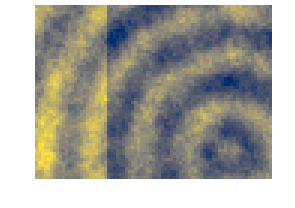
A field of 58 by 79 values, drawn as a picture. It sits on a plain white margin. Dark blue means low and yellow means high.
Seam: vertical, 30% of the way across, the left part higher. Lone odd cells: none. Rings: centred on the bottom right. Ninth with the highest average: bottom left. Histogram: bell-shaped.
